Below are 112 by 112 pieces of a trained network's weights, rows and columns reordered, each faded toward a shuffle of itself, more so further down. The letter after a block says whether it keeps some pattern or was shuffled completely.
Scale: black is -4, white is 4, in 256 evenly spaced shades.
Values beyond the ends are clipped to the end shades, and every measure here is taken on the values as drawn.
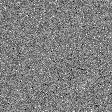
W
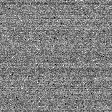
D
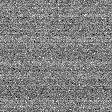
D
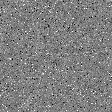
W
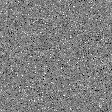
W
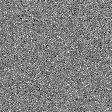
W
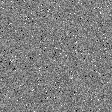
W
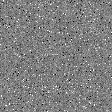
D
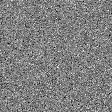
W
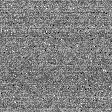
D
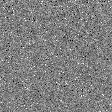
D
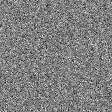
D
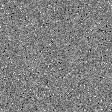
D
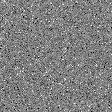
D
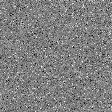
D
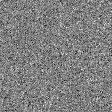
D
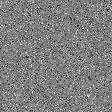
W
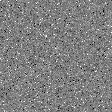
W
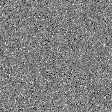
D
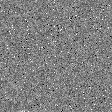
W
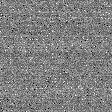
D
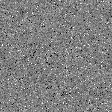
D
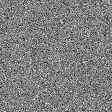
D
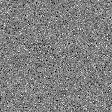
D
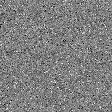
D
